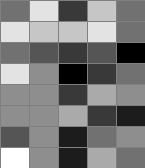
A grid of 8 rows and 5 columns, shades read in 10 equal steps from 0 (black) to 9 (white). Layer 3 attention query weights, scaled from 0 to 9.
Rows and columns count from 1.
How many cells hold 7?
3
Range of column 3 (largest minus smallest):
7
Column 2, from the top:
8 7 3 5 5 5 5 5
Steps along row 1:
up down up down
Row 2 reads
8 7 7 8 4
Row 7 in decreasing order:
5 5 4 3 1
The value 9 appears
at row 8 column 1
